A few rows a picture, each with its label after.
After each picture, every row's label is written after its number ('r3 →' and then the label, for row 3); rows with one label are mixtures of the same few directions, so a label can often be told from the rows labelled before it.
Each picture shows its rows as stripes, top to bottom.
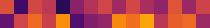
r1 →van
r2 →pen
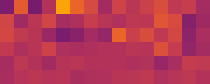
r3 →van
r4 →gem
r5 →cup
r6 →gem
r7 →gem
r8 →pen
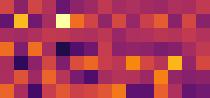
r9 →van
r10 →van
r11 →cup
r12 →van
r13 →van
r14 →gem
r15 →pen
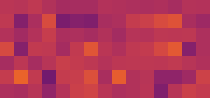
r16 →van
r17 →cup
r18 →cup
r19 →gem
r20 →van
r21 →cup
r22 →gem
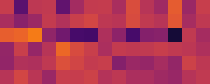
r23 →van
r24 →van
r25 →van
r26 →van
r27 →cup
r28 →cup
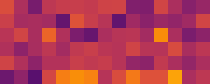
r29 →pen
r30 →pen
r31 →gem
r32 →van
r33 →pen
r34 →van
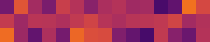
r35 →gem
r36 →gem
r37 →pen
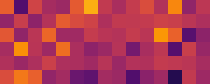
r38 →gem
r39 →van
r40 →gem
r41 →van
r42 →cup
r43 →van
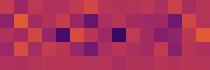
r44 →gem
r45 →gem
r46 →pen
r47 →gem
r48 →cup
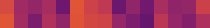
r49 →pen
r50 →pen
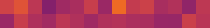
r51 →cup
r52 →gem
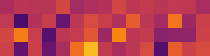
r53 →pen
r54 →van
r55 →cup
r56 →gem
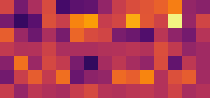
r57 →cup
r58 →van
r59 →pen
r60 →gem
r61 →gem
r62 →pen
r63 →gem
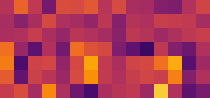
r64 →cup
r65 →cup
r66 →pen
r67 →pen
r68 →gem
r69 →gem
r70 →gem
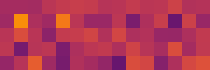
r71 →van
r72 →van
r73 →cup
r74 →van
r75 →pen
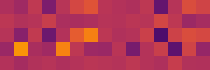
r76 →gem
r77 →gem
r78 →gem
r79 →van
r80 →van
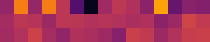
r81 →gem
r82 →gem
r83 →pen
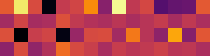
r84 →cup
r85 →van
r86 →van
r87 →van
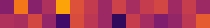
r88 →van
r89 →pen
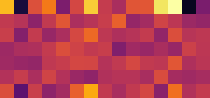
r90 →gem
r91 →pen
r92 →gem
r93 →cup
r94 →van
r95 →gem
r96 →gem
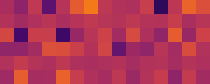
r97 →gem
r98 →van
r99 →van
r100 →cup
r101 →van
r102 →van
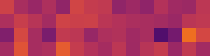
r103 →pen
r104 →cup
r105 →gem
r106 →van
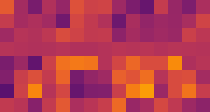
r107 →pen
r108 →pen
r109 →cup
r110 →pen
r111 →van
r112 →pen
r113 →pen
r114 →pen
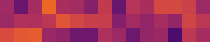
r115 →cup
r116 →cup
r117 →van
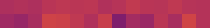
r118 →van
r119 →cup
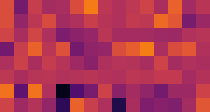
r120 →gem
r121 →gem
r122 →van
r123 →pen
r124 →gem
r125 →gem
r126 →van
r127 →pen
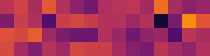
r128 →gem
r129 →gem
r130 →van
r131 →pen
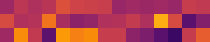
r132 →cup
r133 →gem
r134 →cup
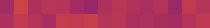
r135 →gem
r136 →cup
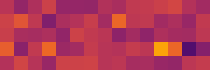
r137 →cup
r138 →cup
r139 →pen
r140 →gem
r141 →cup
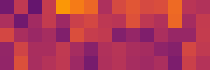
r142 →van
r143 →van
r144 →pen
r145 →gem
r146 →gem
